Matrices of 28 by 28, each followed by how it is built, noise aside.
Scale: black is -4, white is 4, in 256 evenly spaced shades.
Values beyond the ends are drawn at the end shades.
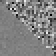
upper triangular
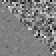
upper triangular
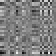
low rank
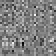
low rank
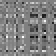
low rank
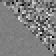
upper triangular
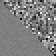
upper triangular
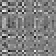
low rank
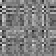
low rank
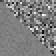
upper triangular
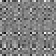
low rank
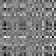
low rank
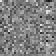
low rank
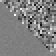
upper triangular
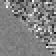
upper triangular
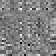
low rank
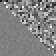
upper triangular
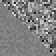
upper triangular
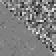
upper triangular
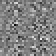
low rank
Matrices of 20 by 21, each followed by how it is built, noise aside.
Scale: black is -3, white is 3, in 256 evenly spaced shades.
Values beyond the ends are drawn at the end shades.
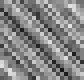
Toeplitz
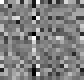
low rank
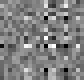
low rank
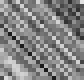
Toeplitz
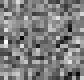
low rank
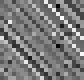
Toeplitz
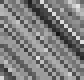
Toeplitz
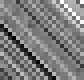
Toeplitz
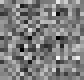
low rank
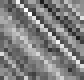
Toeplitz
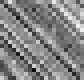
Toeplitz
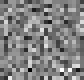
low rank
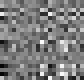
low rank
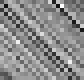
Toeplitz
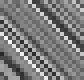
Toeplitz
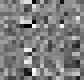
low rank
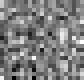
low rank
